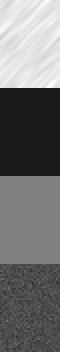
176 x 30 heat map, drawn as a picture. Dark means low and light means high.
It is made of 4 by 1 panels. Panel 1,1: very high, slanting up to the right, faint in contrast. Panel 2,1: very low, flat. Panel 3,1: middling, flat. Panel 4,1: low, fine-grained, faint in contrast.
